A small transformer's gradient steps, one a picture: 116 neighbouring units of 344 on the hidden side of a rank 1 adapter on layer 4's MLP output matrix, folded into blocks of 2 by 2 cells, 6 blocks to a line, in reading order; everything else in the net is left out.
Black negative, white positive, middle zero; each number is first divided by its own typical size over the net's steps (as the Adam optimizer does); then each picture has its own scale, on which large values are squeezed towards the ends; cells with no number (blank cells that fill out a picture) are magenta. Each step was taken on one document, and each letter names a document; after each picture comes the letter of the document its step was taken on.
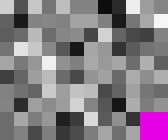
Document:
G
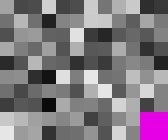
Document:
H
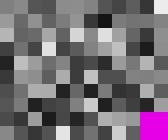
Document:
H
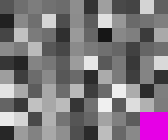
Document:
H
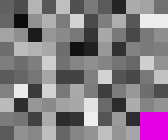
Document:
G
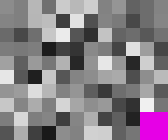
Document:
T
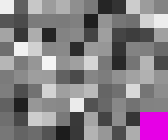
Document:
G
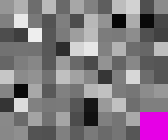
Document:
G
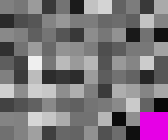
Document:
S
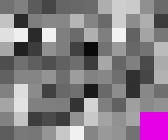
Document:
G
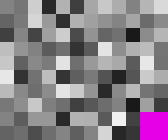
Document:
S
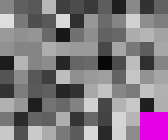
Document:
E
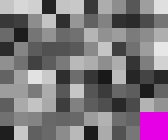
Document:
H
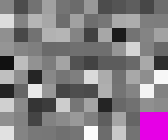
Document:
E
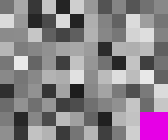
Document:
S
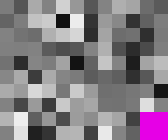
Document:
T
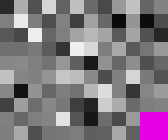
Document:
G
